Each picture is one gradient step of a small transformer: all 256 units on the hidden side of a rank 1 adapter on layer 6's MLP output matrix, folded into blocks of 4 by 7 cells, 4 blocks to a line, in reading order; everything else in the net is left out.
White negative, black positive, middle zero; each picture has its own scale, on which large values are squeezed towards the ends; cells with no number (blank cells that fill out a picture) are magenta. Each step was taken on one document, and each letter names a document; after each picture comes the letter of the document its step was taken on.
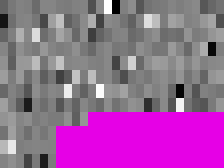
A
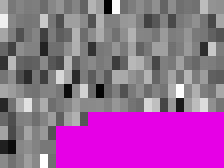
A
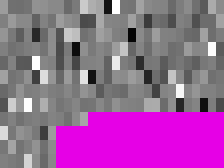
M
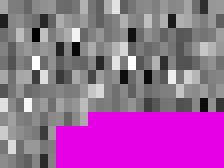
A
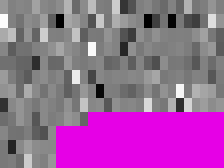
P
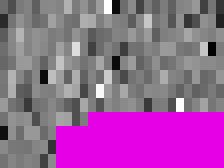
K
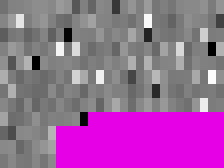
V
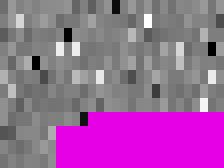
V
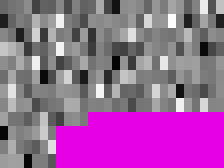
K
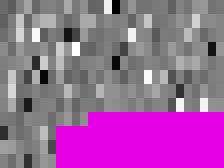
M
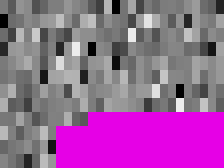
K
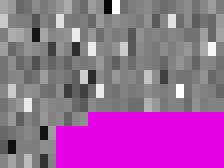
P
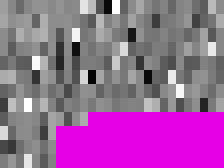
M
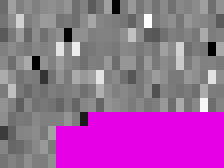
V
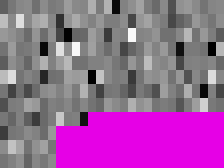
V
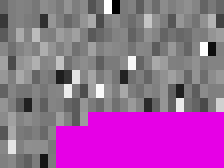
A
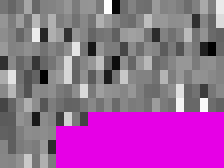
K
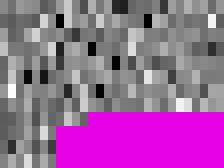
P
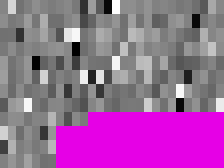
M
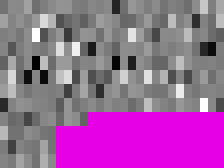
A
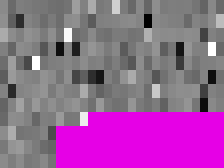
V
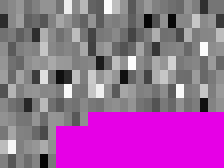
A
